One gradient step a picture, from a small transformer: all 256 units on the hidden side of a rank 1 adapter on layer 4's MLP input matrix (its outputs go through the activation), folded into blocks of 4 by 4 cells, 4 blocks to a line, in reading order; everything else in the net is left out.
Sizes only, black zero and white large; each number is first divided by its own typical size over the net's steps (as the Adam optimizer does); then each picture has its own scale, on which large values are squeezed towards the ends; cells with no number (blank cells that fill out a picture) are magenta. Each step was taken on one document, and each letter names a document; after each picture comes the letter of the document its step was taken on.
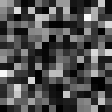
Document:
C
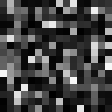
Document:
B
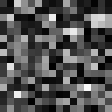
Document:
C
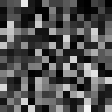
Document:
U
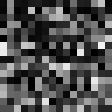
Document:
U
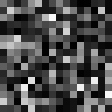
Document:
C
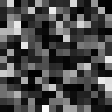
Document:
U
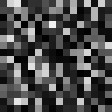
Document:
B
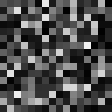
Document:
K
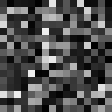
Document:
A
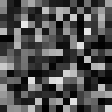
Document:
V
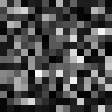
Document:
B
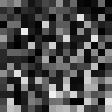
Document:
U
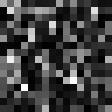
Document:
B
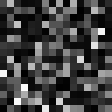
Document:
B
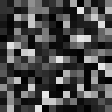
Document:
V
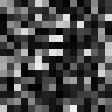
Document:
B
